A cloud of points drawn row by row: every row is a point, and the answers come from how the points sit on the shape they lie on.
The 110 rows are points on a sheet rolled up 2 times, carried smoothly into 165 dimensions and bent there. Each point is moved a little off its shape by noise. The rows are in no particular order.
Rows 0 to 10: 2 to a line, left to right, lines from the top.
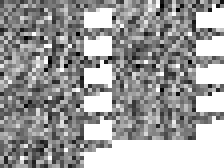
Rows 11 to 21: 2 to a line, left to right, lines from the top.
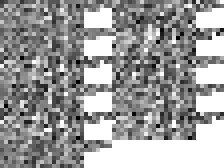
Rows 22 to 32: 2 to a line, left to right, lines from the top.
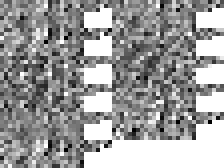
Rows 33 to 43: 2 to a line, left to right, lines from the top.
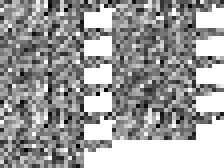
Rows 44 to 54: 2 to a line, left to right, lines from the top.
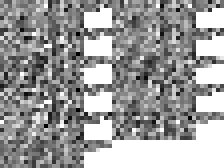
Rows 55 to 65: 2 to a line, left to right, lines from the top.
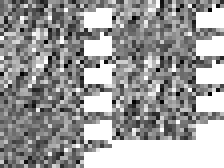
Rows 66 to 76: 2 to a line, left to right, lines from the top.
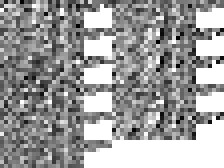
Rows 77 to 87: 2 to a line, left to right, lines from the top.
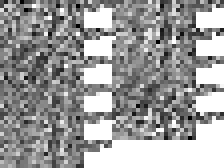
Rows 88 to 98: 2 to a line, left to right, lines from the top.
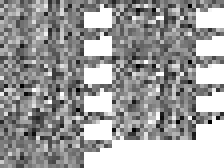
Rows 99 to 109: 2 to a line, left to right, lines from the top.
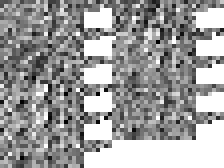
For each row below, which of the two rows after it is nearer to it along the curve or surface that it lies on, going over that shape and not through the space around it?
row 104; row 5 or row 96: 96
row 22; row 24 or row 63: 63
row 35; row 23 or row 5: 23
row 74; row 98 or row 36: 36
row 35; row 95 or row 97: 95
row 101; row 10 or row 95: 95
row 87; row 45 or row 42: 45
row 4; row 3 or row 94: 94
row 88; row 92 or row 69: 92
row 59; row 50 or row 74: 50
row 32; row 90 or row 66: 66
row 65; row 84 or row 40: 84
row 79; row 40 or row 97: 40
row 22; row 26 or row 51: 51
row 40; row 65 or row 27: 27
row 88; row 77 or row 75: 77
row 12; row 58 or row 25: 25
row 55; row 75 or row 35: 35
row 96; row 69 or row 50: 50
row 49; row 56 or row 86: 86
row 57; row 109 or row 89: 89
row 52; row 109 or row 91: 109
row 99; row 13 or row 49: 13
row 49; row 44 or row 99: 44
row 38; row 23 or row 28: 23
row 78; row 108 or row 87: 87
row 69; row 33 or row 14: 33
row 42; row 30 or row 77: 77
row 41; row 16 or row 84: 16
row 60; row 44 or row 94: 94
